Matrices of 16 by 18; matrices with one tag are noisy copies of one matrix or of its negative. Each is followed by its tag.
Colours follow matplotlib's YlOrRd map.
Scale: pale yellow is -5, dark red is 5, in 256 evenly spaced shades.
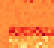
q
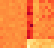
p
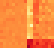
p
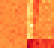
p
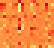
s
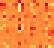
s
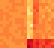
p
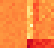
p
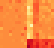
p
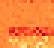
q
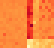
p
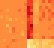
p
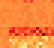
q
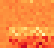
q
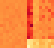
p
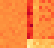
p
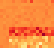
q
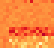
q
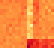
p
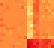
p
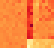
p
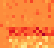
q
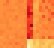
p
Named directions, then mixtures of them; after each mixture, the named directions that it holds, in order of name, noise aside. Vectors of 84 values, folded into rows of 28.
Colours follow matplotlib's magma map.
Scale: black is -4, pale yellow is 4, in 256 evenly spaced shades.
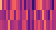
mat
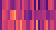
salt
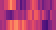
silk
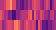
salt, silk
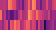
mat, salt, silk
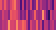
mat, salt, silk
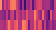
mat, silk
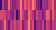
mat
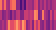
mat, silk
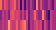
mat, salt, silk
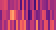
mat, salt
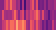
salt, silk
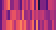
salt, silk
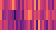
salt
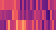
mat, salt, silk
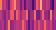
mat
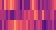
silk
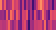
mat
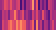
salt, silk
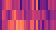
salt, silk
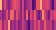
mat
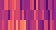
mat, salt, silk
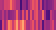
mat, salt, silk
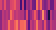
mat, salt, silk
